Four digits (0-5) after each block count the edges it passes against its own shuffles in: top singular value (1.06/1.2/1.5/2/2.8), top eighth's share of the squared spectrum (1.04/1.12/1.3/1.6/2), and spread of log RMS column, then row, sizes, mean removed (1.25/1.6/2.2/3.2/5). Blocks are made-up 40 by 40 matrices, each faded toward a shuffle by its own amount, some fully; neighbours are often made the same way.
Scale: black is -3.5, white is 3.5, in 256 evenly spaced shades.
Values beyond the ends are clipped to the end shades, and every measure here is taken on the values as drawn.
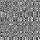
4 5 3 3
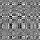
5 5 3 3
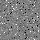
0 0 0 0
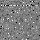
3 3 0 1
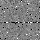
3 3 0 1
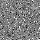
1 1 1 0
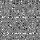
3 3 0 2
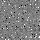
1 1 0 1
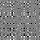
4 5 3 3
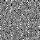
2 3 2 1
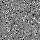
0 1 0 0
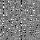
2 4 2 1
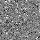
0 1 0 0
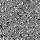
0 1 0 0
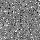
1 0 0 0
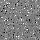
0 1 0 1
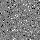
0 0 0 0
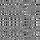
4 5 3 3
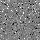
1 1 0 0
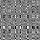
4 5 3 3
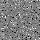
2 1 0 0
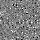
2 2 1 1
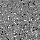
1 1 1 1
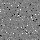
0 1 0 1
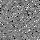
0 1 1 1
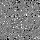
1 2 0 1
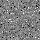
1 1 0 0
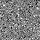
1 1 0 0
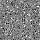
1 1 1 0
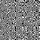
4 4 2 2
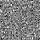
2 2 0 0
